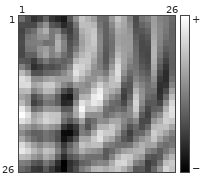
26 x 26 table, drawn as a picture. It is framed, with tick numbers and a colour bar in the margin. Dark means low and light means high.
Concentric rings centre on the top left. Neither half mirrors the other. No single row or column stands out from its neighbours. There is no overall slope.
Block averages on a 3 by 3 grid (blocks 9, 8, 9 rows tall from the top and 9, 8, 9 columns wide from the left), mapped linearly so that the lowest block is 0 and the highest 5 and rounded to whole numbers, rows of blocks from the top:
0 4 1 / 3 5 1 / 1 3 3
